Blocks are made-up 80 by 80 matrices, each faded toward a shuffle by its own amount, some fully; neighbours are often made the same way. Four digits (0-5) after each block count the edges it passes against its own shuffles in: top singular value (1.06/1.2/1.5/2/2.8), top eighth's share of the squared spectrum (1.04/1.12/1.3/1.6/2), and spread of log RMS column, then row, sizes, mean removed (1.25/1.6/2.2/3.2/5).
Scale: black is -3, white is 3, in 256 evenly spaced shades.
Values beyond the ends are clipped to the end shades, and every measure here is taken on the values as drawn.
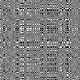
5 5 4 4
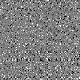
4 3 2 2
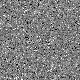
0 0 0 0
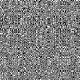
4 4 2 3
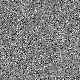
0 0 0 0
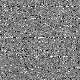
2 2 0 2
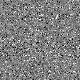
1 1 0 2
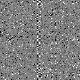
4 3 2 1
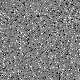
0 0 0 0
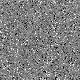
2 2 0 0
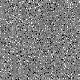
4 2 1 1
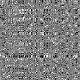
5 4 3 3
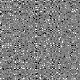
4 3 2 3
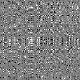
5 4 3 3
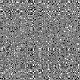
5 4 2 3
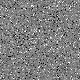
3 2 0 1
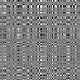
5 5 4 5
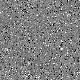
2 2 1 1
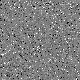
1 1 0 0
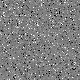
0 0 0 0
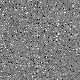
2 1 0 0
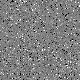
2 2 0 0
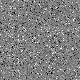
1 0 0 0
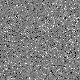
3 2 1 1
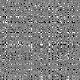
4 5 3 3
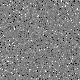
0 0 0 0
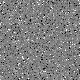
2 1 1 0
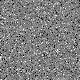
1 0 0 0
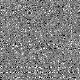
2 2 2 3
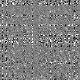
2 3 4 4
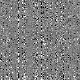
2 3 4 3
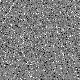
1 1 0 0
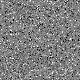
2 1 1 0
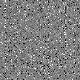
3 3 2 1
